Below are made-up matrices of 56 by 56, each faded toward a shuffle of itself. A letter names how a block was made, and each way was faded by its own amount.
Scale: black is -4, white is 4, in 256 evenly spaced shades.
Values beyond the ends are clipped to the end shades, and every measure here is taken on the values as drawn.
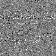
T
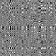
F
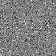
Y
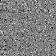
Y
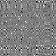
F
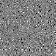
Y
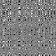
F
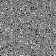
Y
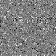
Y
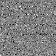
T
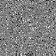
Y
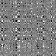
F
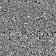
T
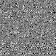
T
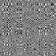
F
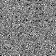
T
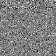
T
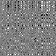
F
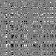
F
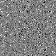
Y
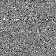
T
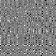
F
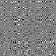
F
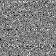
T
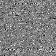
T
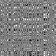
F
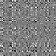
F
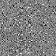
Y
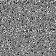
T
